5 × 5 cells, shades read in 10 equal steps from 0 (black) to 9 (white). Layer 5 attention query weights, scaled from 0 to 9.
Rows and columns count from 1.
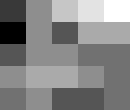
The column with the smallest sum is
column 1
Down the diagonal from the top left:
2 5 5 5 4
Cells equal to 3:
4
